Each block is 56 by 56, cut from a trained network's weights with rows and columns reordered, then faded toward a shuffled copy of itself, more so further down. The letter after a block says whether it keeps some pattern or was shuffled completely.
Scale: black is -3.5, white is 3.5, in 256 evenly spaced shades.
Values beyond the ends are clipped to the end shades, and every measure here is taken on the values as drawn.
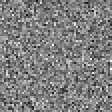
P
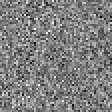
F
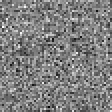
F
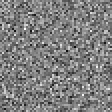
F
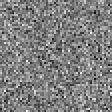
P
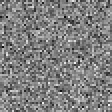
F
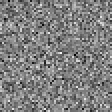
F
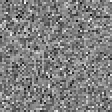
P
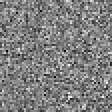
P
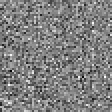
F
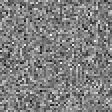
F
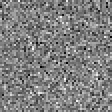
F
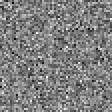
P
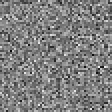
F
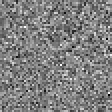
F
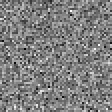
P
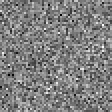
P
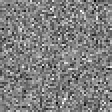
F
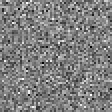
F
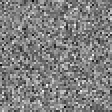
F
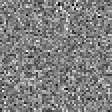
F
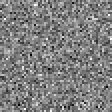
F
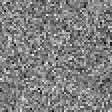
P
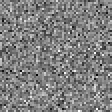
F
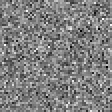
P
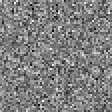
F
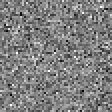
P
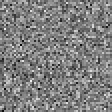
F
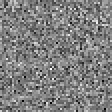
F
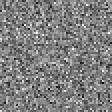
P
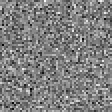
P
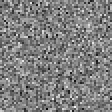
P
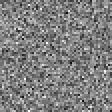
P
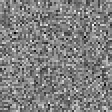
F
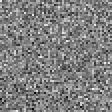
P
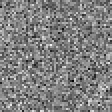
P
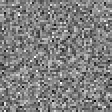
F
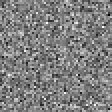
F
